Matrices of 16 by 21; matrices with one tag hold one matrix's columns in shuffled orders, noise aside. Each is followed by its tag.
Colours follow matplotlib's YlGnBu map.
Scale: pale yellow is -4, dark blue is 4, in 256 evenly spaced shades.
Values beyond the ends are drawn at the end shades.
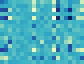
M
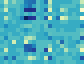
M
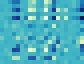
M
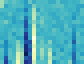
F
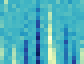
F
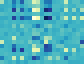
M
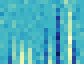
F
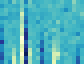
F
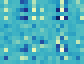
M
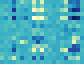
M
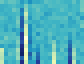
F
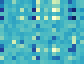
M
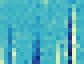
F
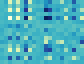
M
